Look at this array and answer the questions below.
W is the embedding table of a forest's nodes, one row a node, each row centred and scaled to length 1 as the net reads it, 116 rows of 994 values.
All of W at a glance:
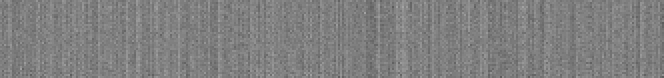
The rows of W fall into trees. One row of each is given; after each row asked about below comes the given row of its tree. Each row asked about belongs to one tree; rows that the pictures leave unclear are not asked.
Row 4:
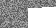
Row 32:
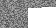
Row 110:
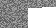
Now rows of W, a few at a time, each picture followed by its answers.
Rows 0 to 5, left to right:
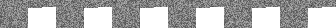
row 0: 4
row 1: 32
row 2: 32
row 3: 32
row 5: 4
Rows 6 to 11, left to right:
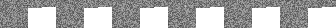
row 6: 32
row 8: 4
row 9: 4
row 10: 4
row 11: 4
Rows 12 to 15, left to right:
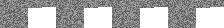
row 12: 32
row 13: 4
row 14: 4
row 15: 4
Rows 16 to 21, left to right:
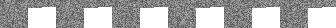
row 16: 32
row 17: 4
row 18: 32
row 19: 4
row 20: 32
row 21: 110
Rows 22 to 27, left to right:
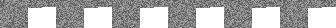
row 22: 32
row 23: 4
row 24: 4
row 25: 4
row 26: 4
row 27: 32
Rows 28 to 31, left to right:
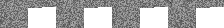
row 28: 4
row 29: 32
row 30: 4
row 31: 32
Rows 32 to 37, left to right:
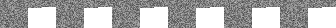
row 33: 4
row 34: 4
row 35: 110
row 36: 32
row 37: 32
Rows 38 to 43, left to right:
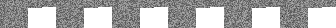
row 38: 4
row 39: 4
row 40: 32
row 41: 4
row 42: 4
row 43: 32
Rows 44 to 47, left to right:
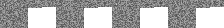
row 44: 32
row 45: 32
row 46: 32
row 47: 4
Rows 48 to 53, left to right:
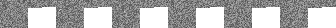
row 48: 32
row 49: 110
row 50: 110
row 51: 32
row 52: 32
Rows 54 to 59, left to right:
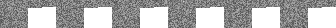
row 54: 4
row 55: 32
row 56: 32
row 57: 4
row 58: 110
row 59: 32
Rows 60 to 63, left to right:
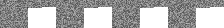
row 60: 32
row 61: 4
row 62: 4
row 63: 110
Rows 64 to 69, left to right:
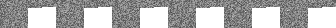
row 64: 4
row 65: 4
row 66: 32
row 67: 32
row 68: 110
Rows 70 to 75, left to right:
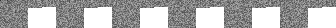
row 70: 110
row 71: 32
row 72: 4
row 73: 110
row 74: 32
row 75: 4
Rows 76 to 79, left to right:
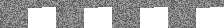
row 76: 4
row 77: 32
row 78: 32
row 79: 32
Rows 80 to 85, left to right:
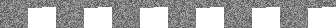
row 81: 4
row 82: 32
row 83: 4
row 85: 4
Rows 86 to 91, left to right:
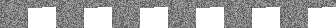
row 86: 4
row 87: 32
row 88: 4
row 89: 32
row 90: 32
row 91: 4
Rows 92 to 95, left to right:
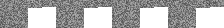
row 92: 4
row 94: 4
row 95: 4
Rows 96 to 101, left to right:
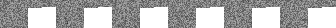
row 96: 32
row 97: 4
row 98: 32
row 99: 4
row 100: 32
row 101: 4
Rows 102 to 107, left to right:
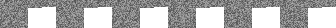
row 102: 4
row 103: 32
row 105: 32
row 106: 32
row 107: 32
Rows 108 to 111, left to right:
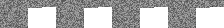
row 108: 110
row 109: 4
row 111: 32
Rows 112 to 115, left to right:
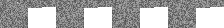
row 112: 32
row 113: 32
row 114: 32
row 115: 4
